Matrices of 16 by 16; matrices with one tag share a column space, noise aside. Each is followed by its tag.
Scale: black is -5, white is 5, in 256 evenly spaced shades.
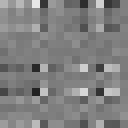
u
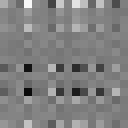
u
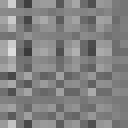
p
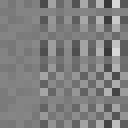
p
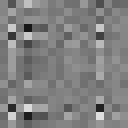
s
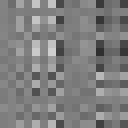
p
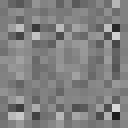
s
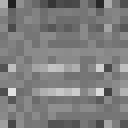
u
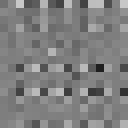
u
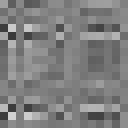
s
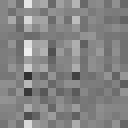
p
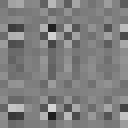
s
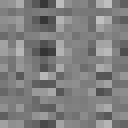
p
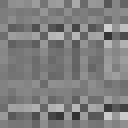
s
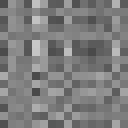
p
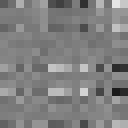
u
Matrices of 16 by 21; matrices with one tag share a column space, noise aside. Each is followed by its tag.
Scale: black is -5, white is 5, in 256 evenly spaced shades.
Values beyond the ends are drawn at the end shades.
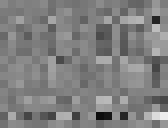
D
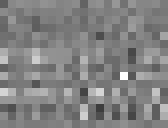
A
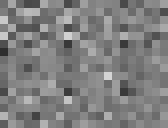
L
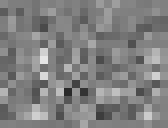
A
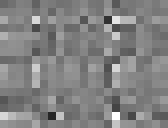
D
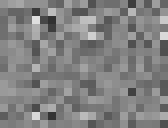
L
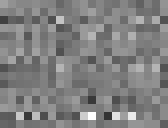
D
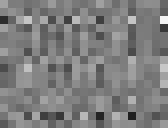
D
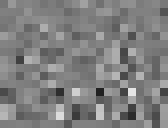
A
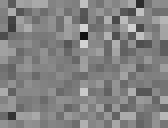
L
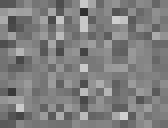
L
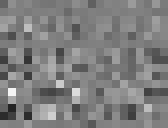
A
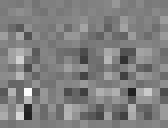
A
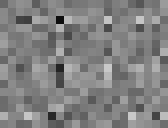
D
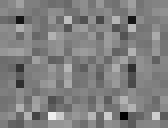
D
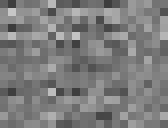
L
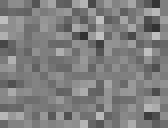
L
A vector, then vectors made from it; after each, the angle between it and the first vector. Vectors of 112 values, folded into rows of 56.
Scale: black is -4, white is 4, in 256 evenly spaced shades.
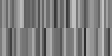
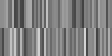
partly opposed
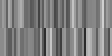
nearly parallel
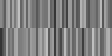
orthogonal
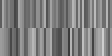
partly aligned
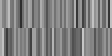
orthogonal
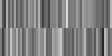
partly opposed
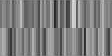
nearly parallel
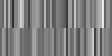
partly aligned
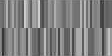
partly opposed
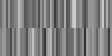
nearly parallel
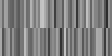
orthogonal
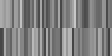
partly aligned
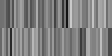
partly aligned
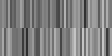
partly aligned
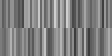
nearly opposite
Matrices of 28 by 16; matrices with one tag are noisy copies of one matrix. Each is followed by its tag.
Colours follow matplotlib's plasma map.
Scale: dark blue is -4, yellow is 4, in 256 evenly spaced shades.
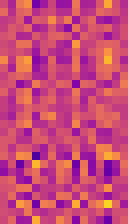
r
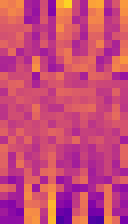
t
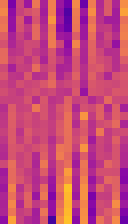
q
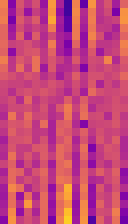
q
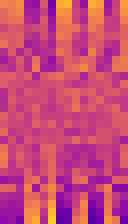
t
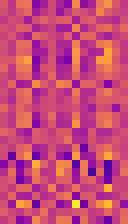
r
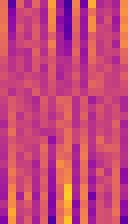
q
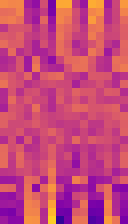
t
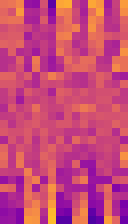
t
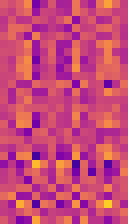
r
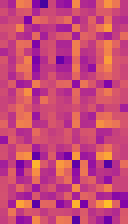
r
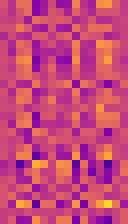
r
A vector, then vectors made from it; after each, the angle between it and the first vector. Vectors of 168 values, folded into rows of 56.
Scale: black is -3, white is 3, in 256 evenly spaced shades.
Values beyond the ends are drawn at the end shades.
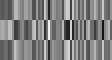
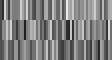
partly aligned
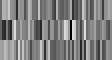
partly opposed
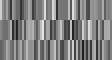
partly aligned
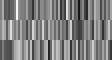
partly aligned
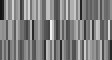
orthogonal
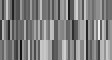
orthogonal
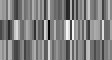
nearly opposite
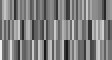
partly opposed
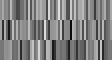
partly opposed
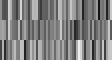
orthogonal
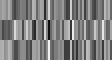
nearly opposite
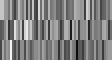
partly opposed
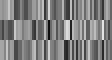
nearly opposite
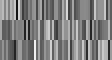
orthogonal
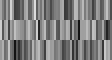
partly opposed
